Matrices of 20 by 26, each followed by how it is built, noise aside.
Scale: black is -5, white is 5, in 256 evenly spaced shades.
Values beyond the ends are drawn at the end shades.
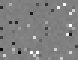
sparse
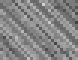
Toeplitz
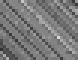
Toeplitz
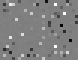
sparse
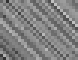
Toeplitz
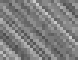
Toeplitz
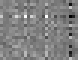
low rank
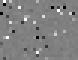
sparse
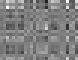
low rank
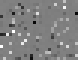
sparse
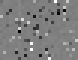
sparse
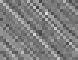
Toeplitz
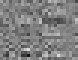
low rank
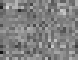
low rank
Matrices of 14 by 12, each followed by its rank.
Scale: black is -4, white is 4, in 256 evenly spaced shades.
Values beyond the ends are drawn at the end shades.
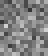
full rank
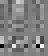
two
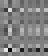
one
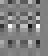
one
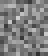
full rank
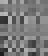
two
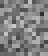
full rank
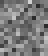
full rank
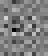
two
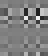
one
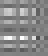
one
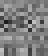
two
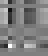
one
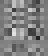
two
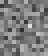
full rank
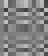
one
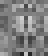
two
